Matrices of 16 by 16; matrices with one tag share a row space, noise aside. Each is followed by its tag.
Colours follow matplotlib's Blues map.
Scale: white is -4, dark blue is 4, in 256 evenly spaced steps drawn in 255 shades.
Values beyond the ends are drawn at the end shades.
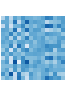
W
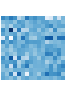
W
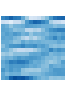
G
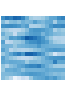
G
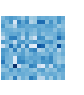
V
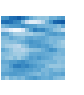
G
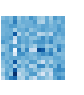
V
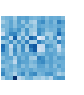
V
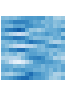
G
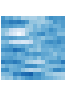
G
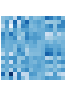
W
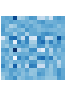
V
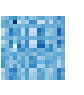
V
